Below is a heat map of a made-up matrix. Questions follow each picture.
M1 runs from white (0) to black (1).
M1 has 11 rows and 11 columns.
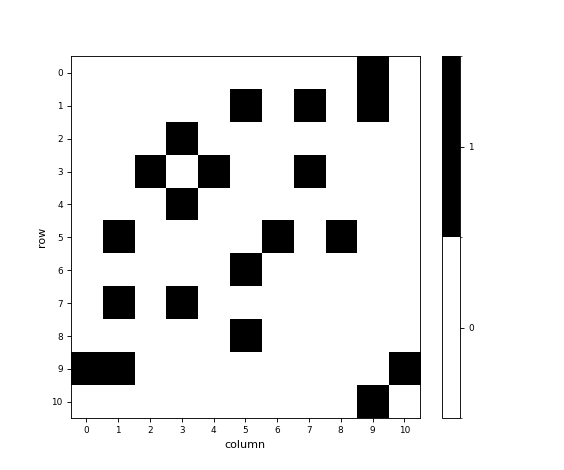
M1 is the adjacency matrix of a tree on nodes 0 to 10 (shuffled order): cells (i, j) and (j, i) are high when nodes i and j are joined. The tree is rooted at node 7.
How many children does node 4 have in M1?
0
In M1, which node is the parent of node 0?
9
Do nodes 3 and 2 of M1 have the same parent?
no
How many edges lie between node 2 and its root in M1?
2
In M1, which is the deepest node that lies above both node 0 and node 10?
9
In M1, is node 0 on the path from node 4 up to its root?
no
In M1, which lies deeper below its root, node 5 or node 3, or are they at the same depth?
node 5
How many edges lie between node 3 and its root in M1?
1
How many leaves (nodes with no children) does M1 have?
6
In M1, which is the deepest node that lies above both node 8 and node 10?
1
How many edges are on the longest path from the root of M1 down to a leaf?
3
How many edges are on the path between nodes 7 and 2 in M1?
2
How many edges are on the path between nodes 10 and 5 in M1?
3
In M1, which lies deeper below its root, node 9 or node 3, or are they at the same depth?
node 9
